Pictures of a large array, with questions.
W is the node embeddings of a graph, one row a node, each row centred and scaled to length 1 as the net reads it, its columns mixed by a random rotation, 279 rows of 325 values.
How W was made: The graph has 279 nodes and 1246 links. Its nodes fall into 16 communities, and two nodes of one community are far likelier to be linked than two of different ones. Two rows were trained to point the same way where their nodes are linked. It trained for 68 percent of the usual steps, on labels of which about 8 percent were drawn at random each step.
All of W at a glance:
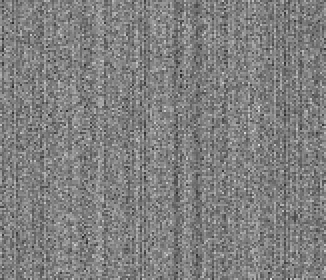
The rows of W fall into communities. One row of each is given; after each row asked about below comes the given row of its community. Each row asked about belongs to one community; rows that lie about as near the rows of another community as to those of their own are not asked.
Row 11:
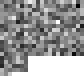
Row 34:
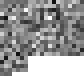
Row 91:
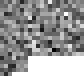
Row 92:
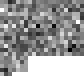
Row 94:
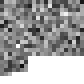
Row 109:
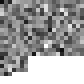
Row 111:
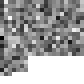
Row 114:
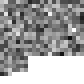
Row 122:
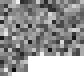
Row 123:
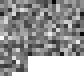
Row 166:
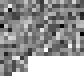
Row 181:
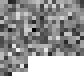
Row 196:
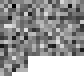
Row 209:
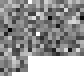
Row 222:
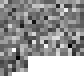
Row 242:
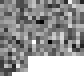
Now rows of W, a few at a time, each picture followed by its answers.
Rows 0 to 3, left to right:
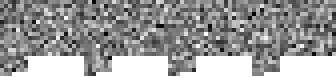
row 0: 222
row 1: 92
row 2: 91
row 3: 166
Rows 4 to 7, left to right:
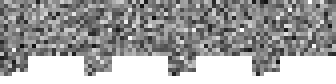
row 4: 11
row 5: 209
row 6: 91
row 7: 181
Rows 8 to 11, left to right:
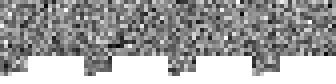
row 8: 123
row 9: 94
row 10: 181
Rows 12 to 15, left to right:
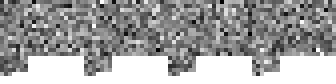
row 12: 222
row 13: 114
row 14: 123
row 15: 209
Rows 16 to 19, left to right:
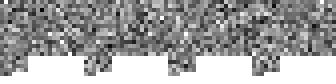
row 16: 111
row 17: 34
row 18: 122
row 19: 181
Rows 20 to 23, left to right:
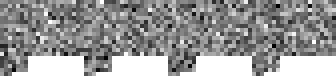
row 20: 11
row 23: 11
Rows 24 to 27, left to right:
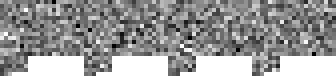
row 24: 123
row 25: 242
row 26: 181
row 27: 114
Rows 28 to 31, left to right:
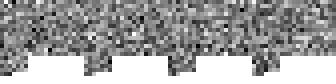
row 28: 114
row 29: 94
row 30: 123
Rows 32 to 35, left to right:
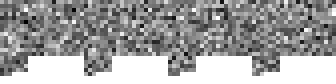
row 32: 123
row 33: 209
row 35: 94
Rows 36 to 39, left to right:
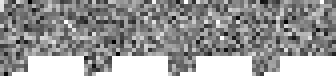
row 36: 114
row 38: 209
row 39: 181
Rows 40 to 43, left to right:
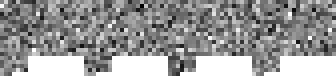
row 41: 122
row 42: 222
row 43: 111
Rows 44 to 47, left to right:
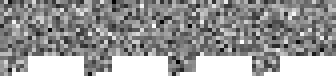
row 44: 94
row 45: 114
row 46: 11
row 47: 196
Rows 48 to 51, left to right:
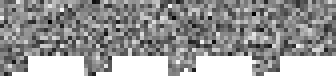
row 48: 94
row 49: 181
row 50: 196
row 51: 166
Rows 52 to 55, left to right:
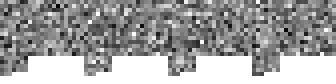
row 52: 122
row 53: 196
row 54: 114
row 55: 111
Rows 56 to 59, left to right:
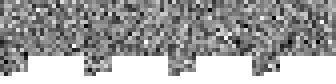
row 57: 242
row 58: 111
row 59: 242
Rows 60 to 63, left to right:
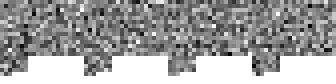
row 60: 34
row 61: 92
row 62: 166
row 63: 222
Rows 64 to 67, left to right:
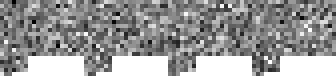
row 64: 222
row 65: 181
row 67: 123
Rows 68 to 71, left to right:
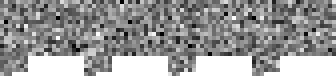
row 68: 111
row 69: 181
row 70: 34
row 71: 111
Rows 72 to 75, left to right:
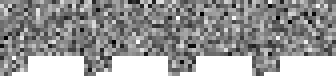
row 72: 196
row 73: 92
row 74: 34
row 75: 114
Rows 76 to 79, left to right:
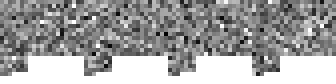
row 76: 209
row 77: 34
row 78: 91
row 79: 109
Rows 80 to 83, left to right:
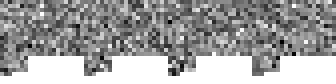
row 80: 92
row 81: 242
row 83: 92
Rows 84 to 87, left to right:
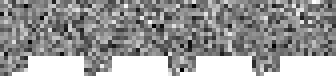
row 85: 92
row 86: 11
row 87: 11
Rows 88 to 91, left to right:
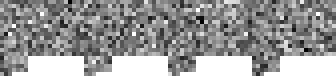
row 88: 92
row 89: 196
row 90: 222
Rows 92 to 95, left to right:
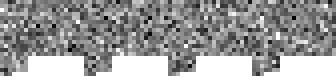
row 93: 109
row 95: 114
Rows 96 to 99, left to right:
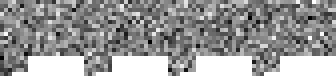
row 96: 123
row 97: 181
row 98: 109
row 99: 111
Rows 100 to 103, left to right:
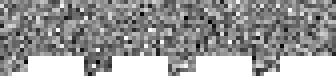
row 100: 196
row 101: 222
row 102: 242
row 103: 196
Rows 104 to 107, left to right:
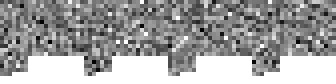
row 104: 242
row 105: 11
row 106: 111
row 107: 111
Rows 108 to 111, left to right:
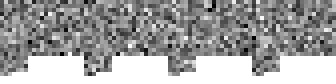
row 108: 166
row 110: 111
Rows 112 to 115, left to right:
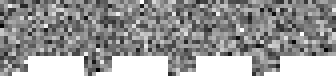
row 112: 166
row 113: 11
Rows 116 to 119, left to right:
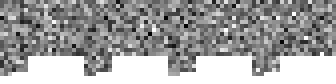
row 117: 109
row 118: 122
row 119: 209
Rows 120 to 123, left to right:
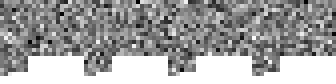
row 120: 94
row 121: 34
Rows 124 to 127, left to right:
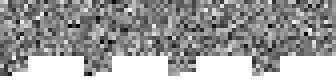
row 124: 92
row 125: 114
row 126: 122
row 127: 122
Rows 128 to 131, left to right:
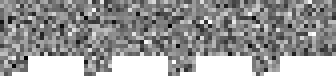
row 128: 181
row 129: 111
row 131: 11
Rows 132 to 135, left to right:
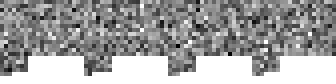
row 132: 123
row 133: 123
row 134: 94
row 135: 222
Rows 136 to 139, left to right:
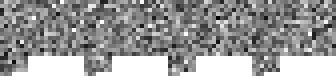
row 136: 91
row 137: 209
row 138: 122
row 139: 109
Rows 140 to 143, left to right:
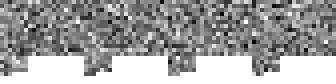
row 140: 209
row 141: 196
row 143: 11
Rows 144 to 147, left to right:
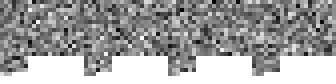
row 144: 222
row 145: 111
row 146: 122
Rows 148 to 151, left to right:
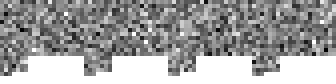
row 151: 242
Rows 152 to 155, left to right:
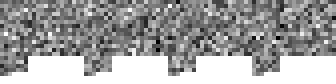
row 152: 123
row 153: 114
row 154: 196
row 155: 94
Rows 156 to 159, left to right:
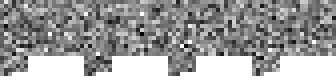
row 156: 196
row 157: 123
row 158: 181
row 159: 109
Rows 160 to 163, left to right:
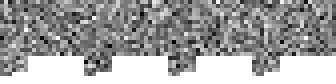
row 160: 111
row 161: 34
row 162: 91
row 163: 209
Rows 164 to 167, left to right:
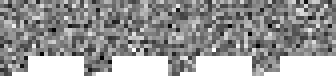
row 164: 92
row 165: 123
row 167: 122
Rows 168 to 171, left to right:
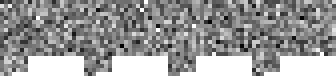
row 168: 196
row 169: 91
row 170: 242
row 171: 209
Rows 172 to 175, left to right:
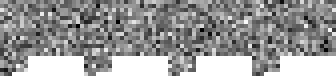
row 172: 92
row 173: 222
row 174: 181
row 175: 114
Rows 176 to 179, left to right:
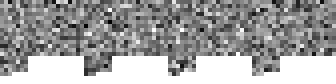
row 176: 122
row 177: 123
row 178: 196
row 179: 122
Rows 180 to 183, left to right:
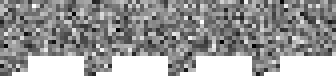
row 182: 242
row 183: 114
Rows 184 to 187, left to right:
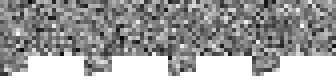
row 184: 114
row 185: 209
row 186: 196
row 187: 222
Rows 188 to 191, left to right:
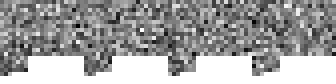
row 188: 123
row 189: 123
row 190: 11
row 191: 222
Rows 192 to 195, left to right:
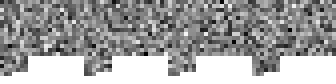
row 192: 94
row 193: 114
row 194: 181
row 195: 94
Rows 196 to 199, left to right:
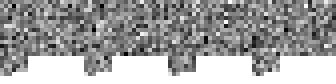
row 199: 109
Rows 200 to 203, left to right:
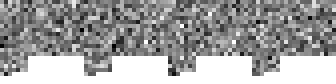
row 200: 109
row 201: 242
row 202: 92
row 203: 111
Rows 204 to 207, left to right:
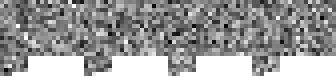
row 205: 222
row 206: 196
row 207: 209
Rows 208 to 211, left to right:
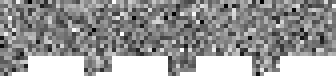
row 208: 114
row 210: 222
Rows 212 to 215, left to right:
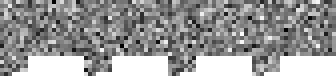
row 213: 91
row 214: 11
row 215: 111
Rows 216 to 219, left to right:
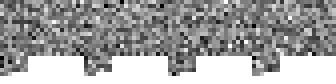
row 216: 11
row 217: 11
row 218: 242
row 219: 94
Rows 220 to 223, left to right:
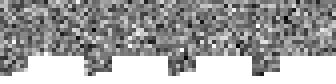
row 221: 94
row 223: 91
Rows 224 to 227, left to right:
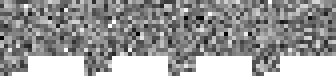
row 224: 209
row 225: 166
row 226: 242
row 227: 111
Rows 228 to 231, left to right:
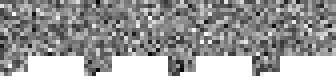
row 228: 196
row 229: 222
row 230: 11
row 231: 123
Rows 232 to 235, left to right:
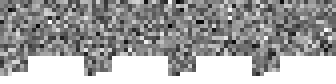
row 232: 122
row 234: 181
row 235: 114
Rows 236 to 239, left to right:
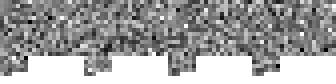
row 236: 181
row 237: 209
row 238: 114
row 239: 114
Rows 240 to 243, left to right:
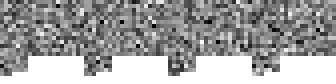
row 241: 92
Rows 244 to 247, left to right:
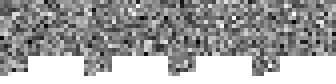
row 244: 122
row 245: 114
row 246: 222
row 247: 242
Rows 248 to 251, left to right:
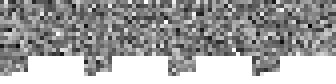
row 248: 166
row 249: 196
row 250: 209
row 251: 222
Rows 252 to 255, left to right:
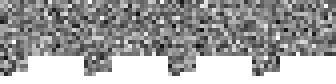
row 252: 91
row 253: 111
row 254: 222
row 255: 181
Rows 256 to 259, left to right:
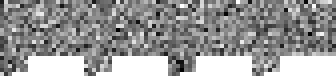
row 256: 11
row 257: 181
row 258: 11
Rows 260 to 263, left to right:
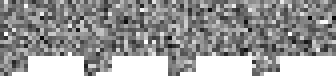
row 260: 196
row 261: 242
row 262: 111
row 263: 209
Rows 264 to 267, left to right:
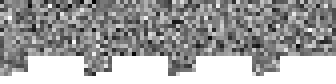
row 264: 94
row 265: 181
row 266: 94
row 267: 122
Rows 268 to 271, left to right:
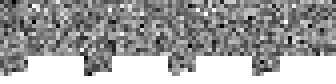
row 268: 222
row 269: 123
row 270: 11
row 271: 11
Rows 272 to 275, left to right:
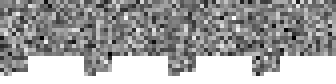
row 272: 122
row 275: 181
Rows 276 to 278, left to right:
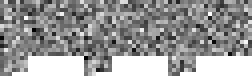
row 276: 111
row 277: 122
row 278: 196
